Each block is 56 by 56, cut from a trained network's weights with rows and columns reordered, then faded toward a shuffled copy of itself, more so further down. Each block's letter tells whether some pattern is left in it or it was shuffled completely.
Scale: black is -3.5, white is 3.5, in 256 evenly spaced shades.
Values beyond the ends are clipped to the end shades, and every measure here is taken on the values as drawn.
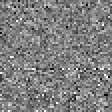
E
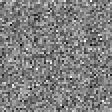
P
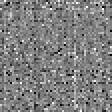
E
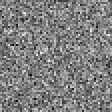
P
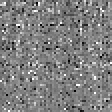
E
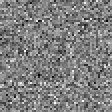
E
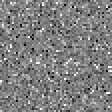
P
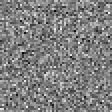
P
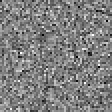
P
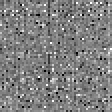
E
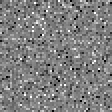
P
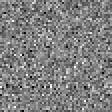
E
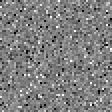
P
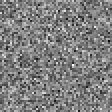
P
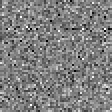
E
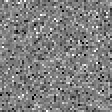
P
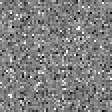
E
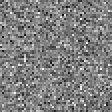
E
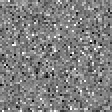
P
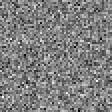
P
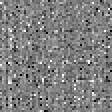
E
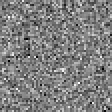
E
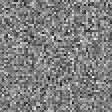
E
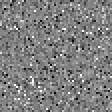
P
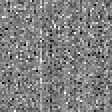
E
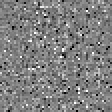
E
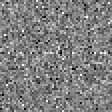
E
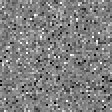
P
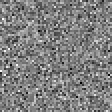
P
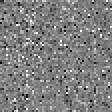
E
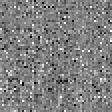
E
